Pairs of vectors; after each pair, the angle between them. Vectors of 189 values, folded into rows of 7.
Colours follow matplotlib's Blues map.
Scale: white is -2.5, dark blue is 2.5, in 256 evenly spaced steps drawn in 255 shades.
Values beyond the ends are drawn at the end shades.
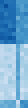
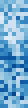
partly opposed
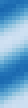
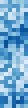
partly opposed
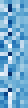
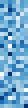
partly aligned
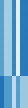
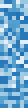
orthogonal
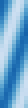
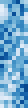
partly opposed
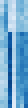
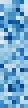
orthogonal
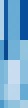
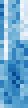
nearly opposite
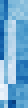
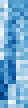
nearly opposite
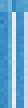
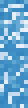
orthogonal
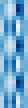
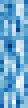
nearly opposite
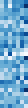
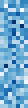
orthogonal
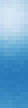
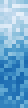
nearly parallel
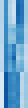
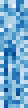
partly aligned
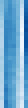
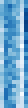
nearly parallel
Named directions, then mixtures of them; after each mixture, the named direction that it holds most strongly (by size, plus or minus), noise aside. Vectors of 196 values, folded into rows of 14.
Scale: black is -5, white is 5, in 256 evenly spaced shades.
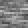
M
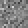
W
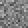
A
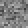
A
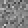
W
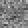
W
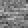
M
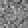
W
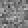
W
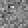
W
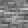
M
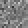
W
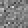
W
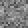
A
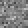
W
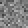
A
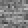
M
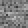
M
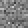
W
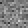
A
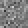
W
